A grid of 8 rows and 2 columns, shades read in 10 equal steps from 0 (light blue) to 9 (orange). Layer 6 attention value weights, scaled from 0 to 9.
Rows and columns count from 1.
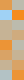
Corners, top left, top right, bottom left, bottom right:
7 3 2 8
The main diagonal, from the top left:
7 9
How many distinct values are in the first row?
2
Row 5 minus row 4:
4 -2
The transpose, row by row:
7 0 4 4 8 6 4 2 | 3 9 3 5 3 4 6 8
